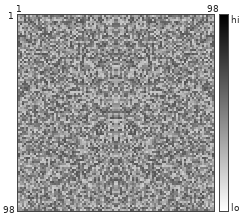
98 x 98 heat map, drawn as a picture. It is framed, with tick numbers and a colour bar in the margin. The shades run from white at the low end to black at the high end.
Grain: fine. Histogram: flat. Slope: none. Odd rows or columns: none. Mirror symmetry: left to right.
